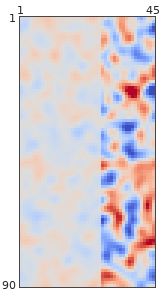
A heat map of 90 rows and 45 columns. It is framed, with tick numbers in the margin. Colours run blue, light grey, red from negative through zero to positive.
Average level on the scale: 50%. Seam: vertical, 60% of the way across, the left part calmer. Slope: none. Grain: blotchy. Histogram: heavy tails on both sides. Mirror symmetry: none.
